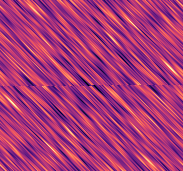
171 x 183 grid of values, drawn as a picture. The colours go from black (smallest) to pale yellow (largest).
The grain runs diagonally down to the right. No single row or column stands out from its neighbours. On average the colour sits 50% of the way up the scale. A half turn leaves it unchanged.
